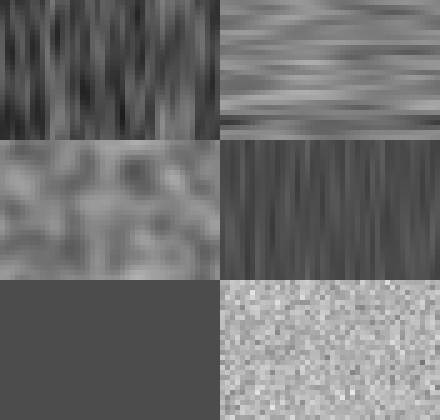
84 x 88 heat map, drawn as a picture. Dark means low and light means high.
It is made of 3 by 2 panels. Panel 1,1: low, streaked downward. Panel 1,2: middling, streaked across. Panel 2,1: middling, blotchy. Panel 2,2: low, streaked downward, faint in contrast. Panel 3,1: low, flat. Panel 3,2: high, fine-grained.
